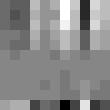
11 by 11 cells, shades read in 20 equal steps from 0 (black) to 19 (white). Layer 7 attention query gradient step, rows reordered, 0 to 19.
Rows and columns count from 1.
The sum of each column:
104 99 100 121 110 116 132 121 92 126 119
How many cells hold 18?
1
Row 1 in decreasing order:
19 16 15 14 14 13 11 8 7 7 3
